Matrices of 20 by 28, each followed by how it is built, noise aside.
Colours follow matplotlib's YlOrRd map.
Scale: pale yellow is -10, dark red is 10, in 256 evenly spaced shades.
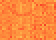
low rank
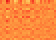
low rank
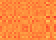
low rank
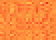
low rank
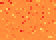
sparse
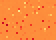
sparse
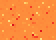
sparse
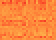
low rank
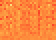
low rank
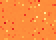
sparse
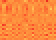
low rank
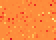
sparse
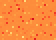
sparse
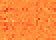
low rank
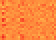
low rank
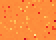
sparse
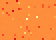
sparse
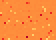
sparse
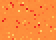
sparse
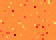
sparse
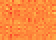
low rank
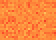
low rank
